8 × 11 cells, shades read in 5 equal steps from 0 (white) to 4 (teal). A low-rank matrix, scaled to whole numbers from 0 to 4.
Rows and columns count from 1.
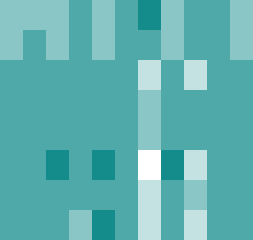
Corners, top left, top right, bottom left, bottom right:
2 2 3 3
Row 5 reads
3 3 3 3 3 3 2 3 3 3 3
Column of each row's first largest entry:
7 2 1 1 1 3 1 5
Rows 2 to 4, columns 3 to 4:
2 3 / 3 3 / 3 3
